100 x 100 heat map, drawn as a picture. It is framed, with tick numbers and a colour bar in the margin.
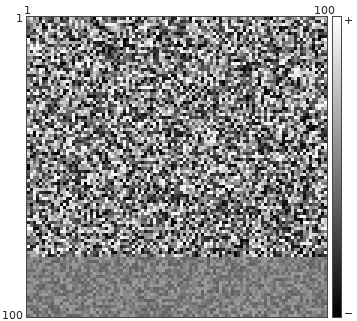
Mirror symmetry: none. Odd rows or columns: none. Seam: horizontal, 80% of the way down, the bottom part calmer. Slope: none.
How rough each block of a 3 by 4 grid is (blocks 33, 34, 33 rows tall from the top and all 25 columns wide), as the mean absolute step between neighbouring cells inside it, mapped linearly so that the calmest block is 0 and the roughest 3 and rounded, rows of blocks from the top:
3 3 3 3 / 3 3 3 3 / 0 0 0 0
